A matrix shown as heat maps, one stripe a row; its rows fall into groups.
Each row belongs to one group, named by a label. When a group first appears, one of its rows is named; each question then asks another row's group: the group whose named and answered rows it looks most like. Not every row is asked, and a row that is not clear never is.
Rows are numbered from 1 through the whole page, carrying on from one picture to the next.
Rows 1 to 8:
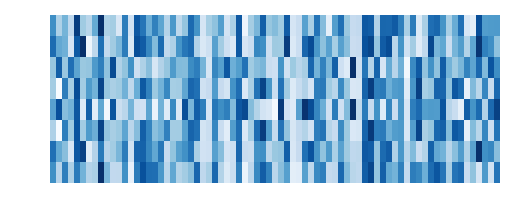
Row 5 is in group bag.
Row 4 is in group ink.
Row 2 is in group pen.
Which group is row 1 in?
pen
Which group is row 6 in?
ink
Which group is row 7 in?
pen
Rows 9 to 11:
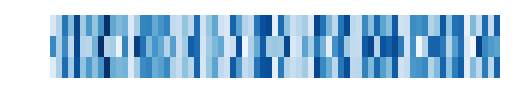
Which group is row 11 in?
ink
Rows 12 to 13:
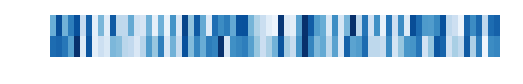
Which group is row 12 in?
bag
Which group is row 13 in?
bag
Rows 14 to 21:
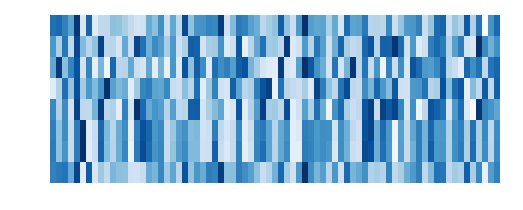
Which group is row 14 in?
bag
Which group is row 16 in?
bag
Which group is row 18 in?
pen
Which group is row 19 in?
pen
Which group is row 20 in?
pen
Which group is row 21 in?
bag
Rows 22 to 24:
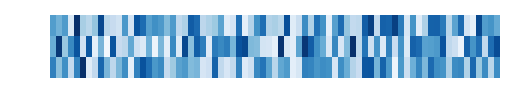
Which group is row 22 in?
pen
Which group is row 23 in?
bag
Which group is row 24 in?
pen
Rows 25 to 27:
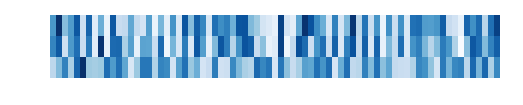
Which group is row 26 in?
bag
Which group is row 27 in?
ink
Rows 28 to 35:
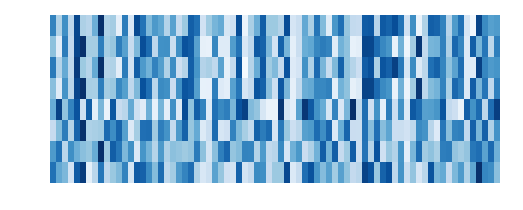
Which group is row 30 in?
pen
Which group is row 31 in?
ink
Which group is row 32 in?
bag
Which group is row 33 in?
ink
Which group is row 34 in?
bag
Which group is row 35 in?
pen
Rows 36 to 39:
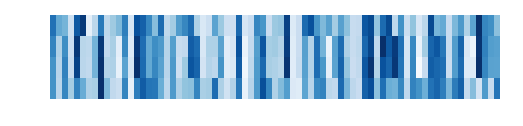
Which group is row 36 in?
pen
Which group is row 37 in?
pen
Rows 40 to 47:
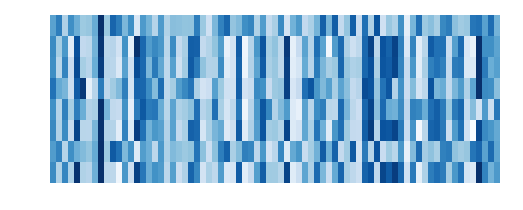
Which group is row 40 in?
bag
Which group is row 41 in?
pen
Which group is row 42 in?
pen
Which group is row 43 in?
pen
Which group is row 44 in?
pen
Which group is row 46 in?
bag
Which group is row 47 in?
pen
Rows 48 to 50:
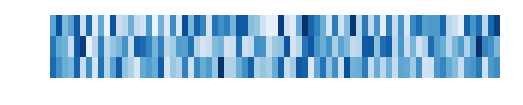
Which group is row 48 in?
bag
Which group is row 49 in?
pen
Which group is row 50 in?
bag
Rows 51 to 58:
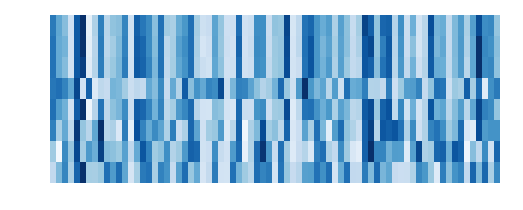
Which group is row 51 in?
pen
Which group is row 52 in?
pen
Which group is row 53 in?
pen
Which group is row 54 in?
bag
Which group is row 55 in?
pen
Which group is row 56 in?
pen
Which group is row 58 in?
ink
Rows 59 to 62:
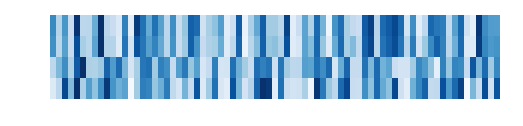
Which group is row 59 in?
pen
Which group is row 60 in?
pen
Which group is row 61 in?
ink
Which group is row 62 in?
ink
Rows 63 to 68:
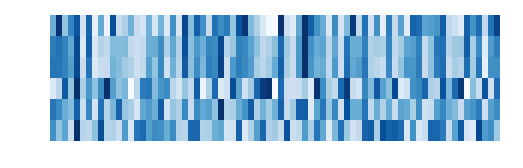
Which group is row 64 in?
bag
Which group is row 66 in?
ink
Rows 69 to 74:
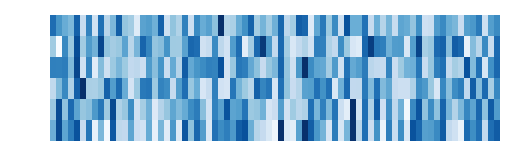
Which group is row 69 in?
bag
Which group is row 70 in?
ink
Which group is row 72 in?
ink
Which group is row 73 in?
bag
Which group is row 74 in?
bag
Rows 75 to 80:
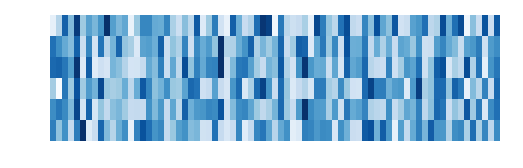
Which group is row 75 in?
ink
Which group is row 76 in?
bag
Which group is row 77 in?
bag
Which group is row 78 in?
ink
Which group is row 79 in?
bag
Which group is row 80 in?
pen
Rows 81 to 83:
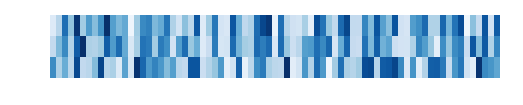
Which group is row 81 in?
ink
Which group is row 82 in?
ink
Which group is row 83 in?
pen
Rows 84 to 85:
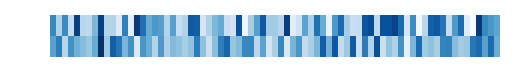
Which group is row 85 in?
bag
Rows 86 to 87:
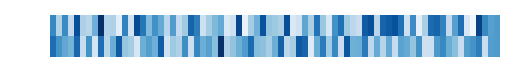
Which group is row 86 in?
pen
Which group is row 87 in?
bag
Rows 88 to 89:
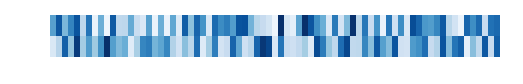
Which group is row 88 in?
bag
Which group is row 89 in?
ink
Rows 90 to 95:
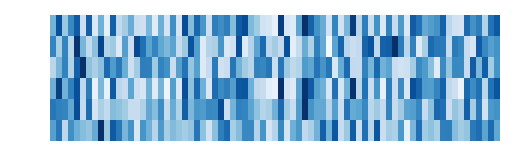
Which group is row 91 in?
pen
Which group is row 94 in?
bag
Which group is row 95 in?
bag
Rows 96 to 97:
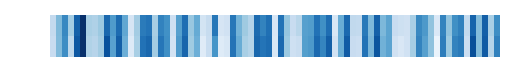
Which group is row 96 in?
ink
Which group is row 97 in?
ink
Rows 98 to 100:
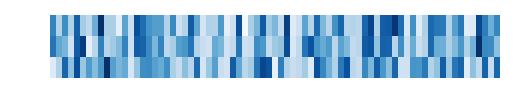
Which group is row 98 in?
pen
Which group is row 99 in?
pen
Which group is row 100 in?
ink
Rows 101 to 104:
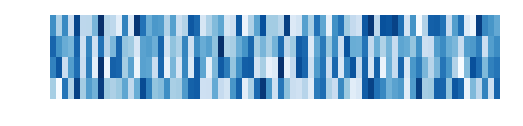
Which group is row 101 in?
pen
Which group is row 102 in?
bag
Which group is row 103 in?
bag
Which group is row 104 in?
ink
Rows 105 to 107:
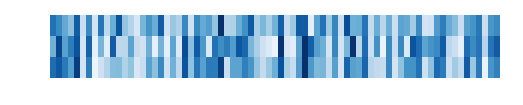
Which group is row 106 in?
bag
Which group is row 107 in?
bag
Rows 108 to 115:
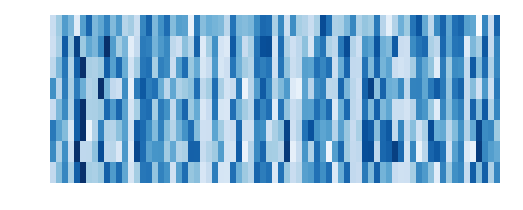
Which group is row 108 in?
ink
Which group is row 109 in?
ink
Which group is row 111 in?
pen
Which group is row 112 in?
ink
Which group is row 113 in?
pen
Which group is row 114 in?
pen
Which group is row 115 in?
ink
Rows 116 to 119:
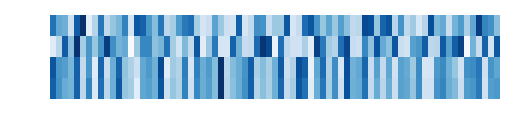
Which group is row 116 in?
pen
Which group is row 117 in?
ink
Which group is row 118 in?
bag
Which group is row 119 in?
bag
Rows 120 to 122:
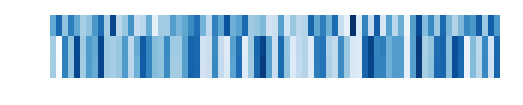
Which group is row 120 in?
bag
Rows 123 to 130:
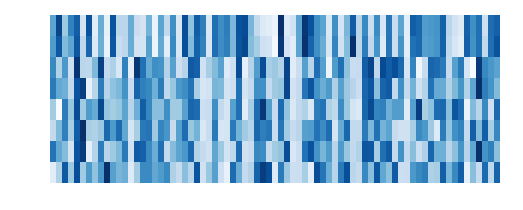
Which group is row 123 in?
bag
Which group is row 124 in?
bag
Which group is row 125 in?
pen
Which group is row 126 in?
pen
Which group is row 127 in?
ink
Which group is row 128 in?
ink
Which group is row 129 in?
pen
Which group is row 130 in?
ink
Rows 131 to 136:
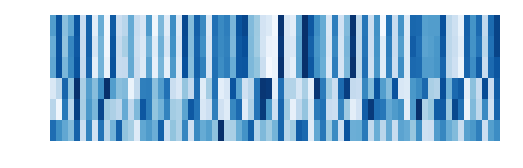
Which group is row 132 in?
bag
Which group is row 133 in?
bag
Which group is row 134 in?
ink
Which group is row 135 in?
ink
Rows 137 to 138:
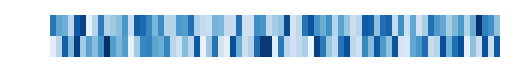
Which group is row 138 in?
ink
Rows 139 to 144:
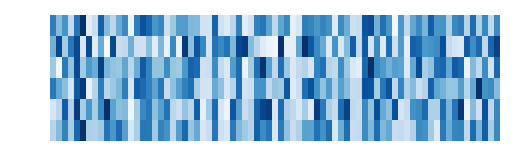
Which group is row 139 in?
pen
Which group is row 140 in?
bag
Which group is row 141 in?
ink
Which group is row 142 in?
pen
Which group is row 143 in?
ink
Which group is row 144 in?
ink
